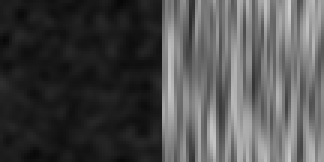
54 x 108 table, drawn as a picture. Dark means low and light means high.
The table splits into one row of 2 panels. Panel 1,1: very low, blotchy, faint in contrast. Panel 1,2: middling, streaked downward, strong in contrast.
